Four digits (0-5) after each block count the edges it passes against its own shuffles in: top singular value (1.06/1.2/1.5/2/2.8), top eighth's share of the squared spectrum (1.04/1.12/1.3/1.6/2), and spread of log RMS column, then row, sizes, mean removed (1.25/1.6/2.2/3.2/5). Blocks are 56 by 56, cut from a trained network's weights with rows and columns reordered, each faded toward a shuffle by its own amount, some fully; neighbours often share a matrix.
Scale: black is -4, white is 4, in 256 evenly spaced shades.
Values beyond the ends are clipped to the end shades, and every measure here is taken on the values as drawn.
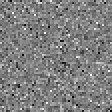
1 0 0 0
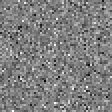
1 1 0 0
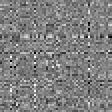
4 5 2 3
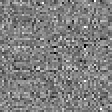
4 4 1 3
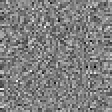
4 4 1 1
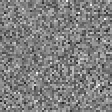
2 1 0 0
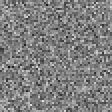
2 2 0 0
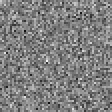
1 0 0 0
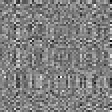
5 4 3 2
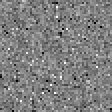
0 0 0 0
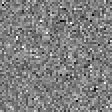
0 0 0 0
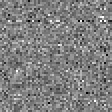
3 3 1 2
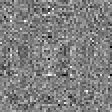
3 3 1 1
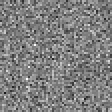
3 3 0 1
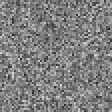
3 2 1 0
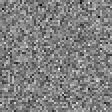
0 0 0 0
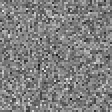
0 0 0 0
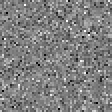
1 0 0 0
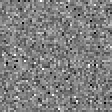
2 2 1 0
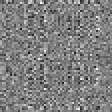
4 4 2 2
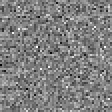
3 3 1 1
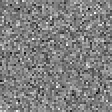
1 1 0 0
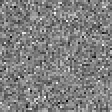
1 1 0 0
